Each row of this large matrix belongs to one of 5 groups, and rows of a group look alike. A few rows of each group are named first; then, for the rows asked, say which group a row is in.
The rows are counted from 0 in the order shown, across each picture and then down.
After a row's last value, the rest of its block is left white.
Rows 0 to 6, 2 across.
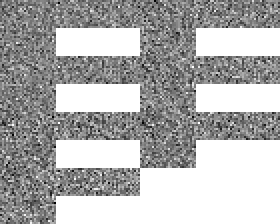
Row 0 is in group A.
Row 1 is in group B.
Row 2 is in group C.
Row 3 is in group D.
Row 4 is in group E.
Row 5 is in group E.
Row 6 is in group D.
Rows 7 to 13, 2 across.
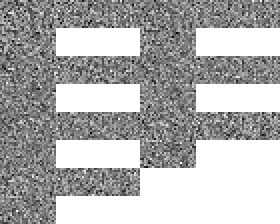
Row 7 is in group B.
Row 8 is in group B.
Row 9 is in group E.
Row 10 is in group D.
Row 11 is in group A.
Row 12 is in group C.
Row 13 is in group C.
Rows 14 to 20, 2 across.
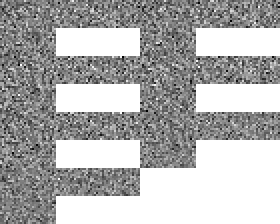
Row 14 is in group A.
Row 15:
A
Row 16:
B
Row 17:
C
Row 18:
B
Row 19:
B
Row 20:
E
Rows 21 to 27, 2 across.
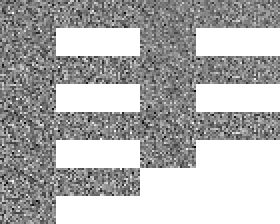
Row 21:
E
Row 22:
D
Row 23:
C
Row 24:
D
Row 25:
B
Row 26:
D
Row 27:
B
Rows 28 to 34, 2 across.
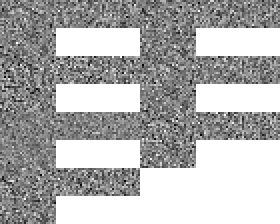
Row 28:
C
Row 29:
E
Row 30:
B
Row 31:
C
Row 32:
D
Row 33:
C
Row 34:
E
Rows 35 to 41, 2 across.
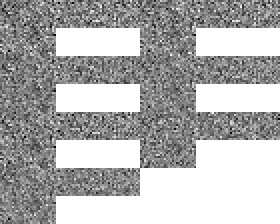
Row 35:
D
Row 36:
D
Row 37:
E
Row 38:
D
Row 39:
D
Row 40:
A
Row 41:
D
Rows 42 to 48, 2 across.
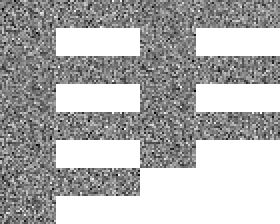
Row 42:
B
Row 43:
D
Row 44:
E
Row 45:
E
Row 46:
B
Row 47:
B
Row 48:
A
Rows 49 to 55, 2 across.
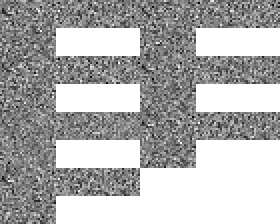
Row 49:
E
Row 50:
A
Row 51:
A
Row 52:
E
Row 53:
D
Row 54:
E
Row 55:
E
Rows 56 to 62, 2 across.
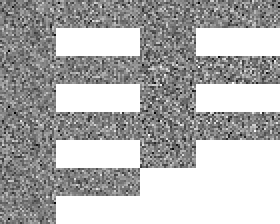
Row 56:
D
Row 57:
A
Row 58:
D
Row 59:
C
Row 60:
B
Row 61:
B
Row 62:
D
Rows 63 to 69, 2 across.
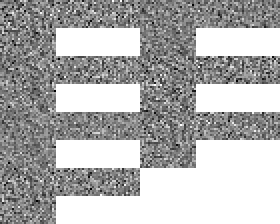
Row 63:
B
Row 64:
E
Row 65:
D
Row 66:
C
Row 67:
D
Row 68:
B
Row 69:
B
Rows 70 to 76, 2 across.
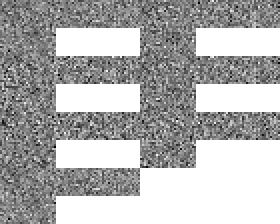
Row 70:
D
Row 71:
A
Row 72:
B
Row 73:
A
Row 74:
E
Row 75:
C
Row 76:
D
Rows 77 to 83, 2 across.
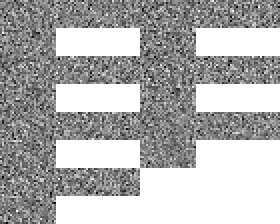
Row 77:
B
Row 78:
A
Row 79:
A
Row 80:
B
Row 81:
C
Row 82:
D
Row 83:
C
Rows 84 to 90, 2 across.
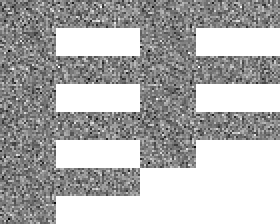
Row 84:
D
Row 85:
D
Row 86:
C
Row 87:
C
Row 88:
A
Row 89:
D
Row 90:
D
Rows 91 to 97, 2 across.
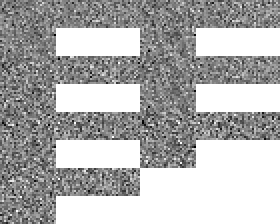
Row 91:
D
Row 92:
D
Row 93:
A
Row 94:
D
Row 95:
E
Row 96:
E
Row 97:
C
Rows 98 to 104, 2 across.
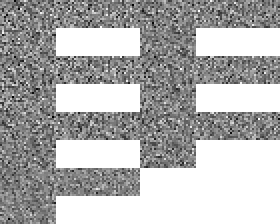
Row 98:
B
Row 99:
E
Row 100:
B
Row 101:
B
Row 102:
E
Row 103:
A
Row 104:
D
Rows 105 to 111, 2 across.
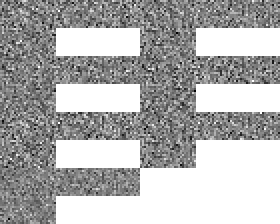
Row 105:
C
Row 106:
B
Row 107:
E
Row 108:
E
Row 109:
C
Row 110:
B
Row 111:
D
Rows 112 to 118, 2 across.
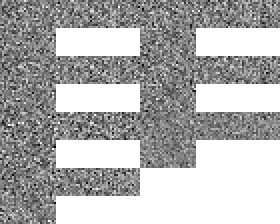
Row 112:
A
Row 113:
C
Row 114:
A
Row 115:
C
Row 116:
E
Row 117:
D
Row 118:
D
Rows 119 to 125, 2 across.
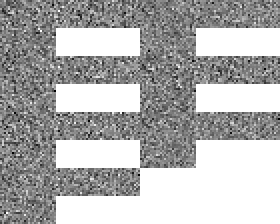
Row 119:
E
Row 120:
D
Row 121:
D
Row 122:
E
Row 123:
B
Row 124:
A
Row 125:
A
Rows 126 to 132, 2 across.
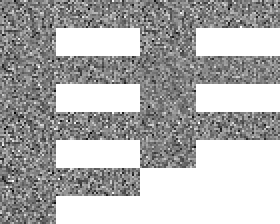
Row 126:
B
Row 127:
B
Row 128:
E
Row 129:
D
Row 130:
B
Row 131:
E
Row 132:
E
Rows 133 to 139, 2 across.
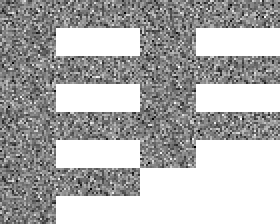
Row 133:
E
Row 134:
B
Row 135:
D
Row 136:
E
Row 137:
A
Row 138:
D
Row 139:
E
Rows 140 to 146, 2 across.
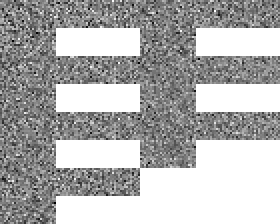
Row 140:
B
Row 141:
E
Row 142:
A
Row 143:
D
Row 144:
A
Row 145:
D
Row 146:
E
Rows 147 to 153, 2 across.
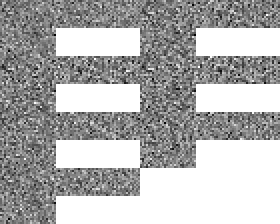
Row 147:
D
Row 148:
E
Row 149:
E
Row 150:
E
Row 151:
A
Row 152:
B
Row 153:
D
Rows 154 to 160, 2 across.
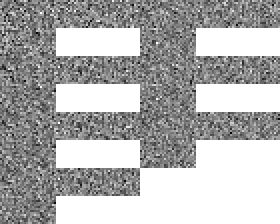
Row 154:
B
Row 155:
C
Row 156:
E
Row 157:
C
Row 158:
E
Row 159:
A
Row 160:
E
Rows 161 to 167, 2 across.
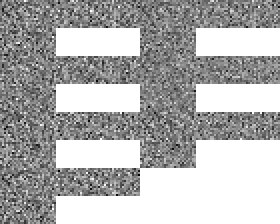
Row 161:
A
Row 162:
A
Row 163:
C
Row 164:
D
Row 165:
B
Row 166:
B
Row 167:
A
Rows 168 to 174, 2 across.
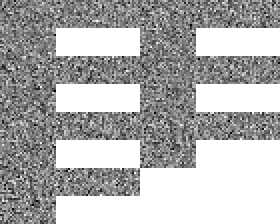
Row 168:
D
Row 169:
C
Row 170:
E
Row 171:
A
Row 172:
C
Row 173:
B
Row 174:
B
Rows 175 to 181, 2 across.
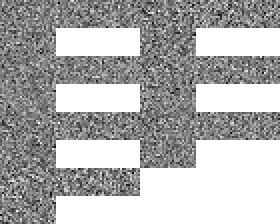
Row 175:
A
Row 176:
E
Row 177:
D
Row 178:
B
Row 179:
E
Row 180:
A
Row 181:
C
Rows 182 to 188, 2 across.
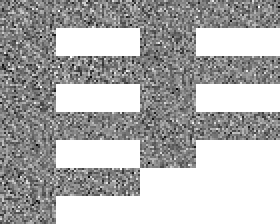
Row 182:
C
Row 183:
A
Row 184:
E
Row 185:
B
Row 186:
B
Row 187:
D
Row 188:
B
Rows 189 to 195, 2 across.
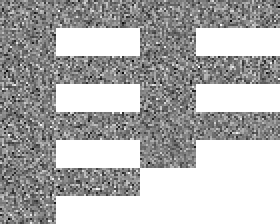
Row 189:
C
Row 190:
A
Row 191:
B
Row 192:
C
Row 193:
B
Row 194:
D
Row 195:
D
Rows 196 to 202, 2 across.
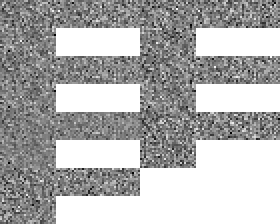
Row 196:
D
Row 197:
C
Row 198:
D
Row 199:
D
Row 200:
D
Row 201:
A
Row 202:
B
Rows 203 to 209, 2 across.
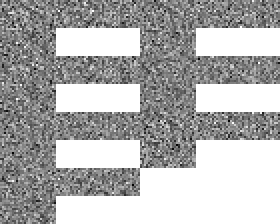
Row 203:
C
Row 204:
B
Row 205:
C
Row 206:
A
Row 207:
B
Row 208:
B
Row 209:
E
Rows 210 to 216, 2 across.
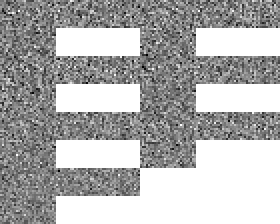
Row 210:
E
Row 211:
C
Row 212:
B
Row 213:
E
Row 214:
C
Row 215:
B
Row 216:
A
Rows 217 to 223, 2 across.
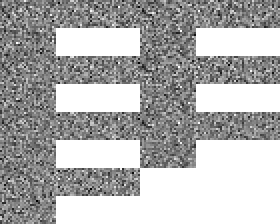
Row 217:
A
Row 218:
E
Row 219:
A
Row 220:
E
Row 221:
A
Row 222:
E
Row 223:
B
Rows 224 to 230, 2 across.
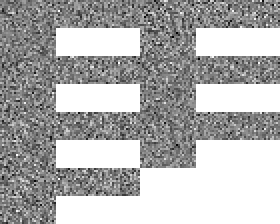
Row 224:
E
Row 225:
B
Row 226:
A
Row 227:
A
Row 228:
C
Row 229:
B
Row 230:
C
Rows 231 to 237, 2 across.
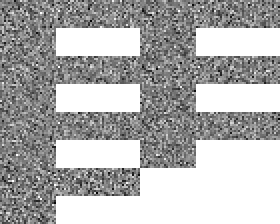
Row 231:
B
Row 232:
E
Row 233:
C
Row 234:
E
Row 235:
C
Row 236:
A
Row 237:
E
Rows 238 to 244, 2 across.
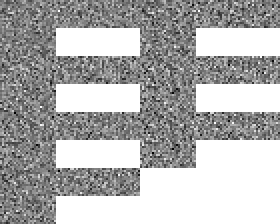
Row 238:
E
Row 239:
E
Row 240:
C
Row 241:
B
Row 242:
B
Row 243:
B
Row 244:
A
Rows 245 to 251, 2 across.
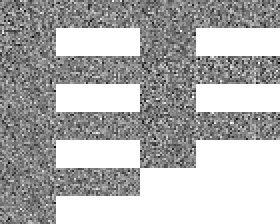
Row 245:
B
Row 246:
E
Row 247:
D
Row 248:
A
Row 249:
D
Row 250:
A
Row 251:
D
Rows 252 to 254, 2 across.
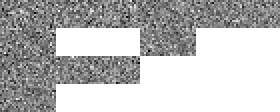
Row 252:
C
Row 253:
D
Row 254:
A
